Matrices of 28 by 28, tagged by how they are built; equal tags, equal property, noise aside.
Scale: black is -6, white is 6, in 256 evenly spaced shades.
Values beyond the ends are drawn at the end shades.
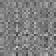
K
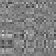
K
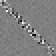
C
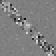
C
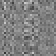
K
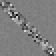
C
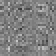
K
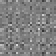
K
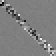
C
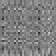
K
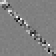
C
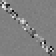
C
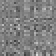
K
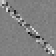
C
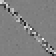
C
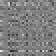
K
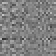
K
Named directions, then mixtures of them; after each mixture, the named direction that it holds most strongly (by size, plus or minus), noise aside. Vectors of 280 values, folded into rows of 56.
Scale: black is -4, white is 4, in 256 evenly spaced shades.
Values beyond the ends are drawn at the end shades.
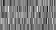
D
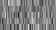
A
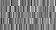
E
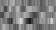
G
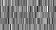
D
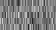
A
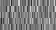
E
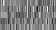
D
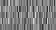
D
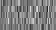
D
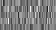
D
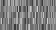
D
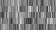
G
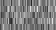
E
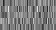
D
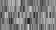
G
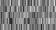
E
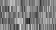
G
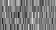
A
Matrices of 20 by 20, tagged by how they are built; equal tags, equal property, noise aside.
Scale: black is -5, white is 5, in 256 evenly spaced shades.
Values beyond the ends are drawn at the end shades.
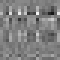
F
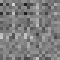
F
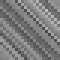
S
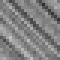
S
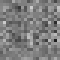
F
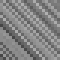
S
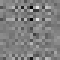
F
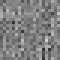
F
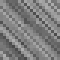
S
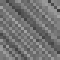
S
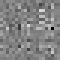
F
